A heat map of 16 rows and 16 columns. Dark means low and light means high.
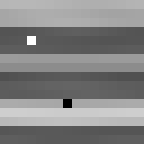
Grain: streaks across. Stripes: horizontal, repeating 3 times. Slope: none. Lone odd cells: 2, 1 higher and 1 lower than their neighbours.
